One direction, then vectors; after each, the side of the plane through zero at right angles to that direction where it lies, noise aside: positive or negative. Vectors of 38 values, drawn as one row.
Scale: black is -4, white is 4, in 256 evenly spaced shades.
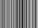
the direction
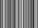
negative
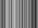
positive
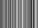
negative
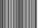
positive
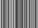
positive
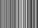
negative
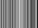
negative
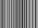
positive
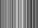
negative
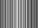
negative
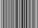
positive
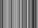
positive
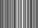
negative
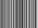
positive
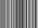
positive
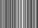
negative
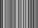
negative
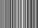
negative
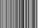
positive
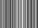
negative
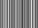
positive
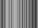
positive
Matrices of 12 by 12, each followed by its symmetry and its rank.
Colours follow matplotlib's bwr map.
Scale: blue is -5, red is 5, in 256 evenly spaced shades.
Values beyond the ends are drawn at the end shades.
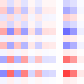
neither, rank one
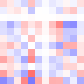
neither, rank two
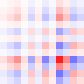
symmetric, rank one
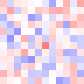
neither, full rank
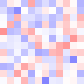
neither, full rank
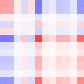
symmetric, rank one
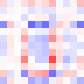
neither, rank two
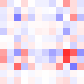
neither, rank two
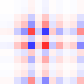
symmetric, rank one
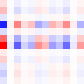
neither, rank one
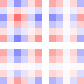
symmetric, rank one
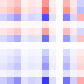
neither, rank one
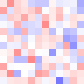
neither, full rank
